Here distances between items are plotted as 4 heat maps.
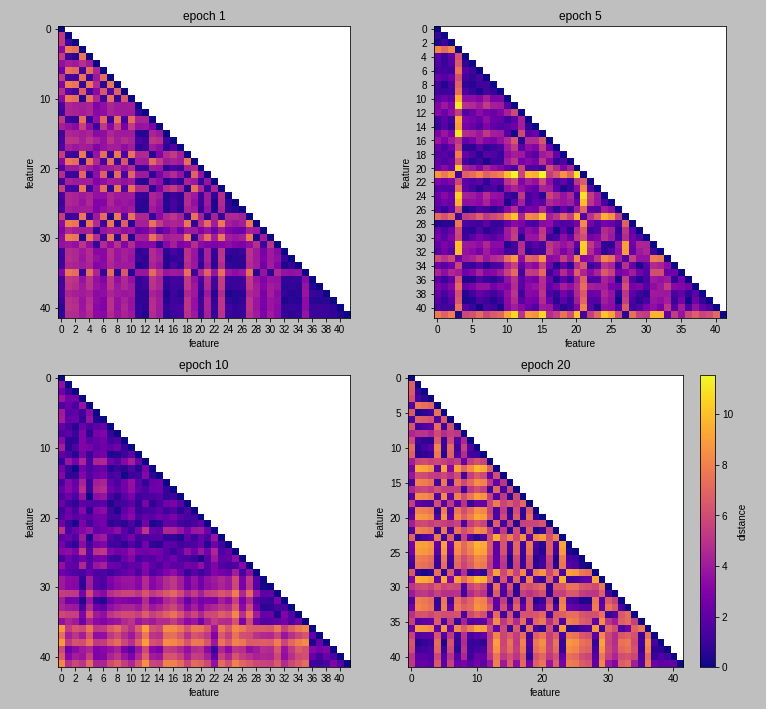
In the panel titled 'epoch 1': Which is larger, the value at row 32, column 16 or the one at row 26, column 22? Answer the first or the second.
the first
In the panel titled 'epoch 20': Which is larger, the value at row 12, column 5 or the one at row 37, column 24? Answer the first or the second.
the second
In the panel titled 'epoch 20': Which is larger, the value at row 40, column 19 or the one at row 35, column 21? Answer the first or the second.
the first
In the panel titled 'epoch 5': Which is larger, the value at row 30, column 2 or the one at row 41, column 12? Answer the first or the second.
the second
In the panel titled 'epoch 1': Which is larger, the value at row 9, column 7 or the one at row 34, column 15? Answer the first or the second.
the first
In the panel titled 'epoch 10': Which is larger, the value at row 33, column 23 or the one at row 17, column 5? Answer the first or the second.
the first
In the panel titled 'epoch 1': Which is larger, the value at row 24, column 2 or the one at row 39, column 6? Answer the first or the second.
the first
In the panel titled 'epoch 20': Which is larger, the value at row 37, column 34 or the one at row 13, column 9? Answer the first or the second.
the second
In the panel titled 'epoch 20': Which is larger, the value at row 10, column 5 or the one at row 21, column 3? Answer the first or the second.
the second
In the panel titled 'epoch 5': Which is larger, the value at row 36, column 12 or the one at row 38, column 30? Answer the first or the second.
the first
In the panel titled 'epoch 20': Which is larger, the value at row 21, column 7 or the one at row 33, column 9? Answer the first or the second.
the second
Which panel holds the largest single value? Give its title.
epoch 5
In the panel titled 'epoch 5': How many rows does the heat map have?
42
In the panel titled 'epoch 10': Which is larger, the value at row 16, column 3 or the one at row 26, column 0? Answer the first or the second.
the first
